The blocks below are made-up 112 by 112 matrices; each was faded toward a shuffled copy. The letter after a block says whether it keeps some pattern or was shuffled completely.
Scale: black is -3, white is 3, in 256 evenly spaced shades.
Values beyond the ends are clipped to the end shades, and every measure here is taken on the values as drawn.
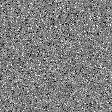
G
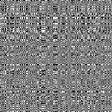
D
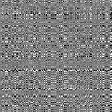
D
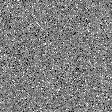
G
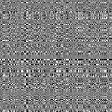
D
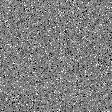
G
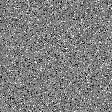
G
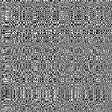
D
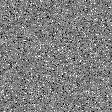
G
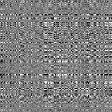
D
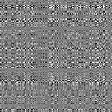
D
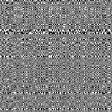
D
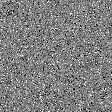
G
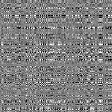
D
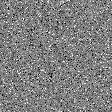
G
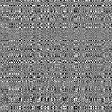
D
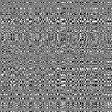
D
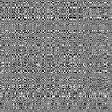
D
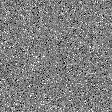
G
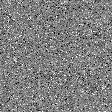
G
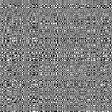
D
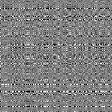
D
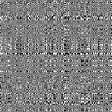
D
